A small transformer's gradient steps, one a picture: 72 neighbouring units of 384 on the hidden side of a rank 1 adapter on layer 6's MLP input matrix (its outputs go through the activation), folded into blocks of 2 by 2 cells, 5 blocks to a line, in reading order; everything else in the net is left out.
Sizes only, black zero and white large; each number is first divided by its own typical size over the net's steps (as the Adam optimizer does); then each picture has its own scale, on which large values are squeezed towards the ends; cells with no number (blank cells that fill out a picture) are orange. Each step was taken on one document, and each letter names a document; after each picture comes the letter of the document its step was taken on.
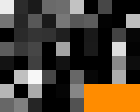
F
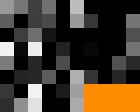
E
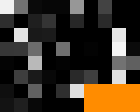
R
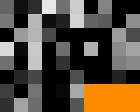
F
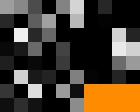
R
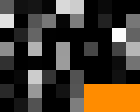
F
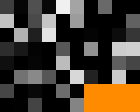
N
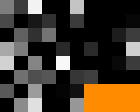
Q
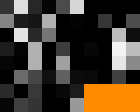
R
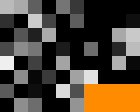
Q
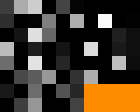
Q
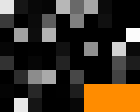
N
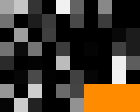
R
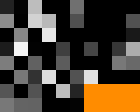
E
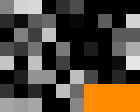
Q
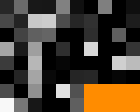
F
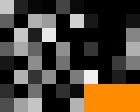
E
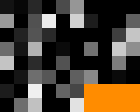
Q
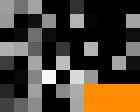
E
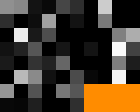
R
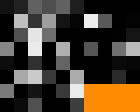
F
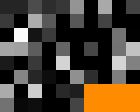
R
